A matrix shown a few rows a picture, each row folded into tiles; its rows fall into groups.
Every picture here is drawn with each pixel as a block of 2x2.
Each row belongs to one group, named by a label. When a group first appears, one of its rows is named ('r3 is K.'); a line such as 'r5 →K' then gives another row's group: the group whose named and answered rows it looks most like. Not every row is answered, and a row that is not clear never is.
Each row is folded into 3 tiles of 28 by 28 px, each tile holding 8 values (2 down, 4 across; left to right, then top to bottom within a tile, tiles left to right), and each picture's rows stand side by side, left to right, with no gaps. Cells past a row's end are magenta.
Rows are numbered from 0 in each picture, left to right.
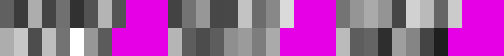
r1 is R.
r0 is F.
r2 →R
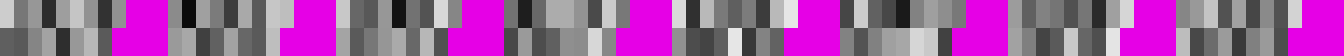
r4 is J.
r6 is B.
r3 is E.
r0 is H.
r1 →B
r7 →H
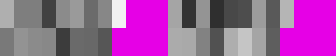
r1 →F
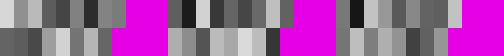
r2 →B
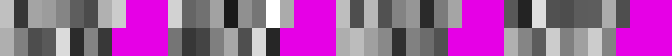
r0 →J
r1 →J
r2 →H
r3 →F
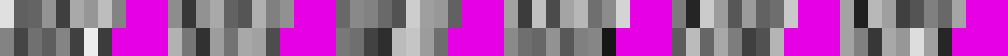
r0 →J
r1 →F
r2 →R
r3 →H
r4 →B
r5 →F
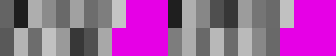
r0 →B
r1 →R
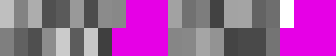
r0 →J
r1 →H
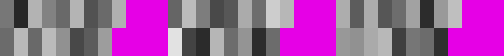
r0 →B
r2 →H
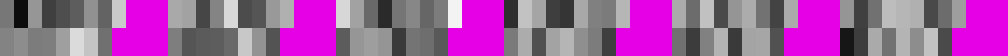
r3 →R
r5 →E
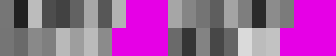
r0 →F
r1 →E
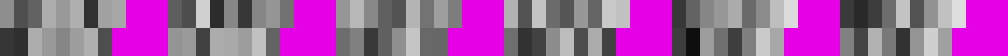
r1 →F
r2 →R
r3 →J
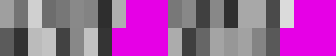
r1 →R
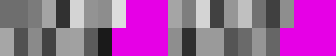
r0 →R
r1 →H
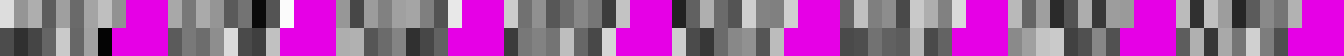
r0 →J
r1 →B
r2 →B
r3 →B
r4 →R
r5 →R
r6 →H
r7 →F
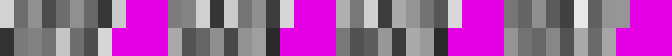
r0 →B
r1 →H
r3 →R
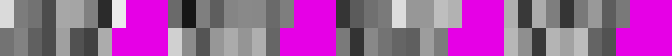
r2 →E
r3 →F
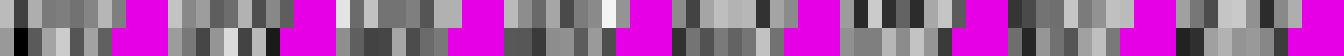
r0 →J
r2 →J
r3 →J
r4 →E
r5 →F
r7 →E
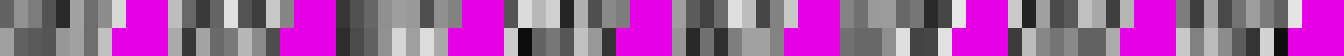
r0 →R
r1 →E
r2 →E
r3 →R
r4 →E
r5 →B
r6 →B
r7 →H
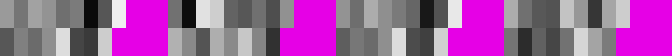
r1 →F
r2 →B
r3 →E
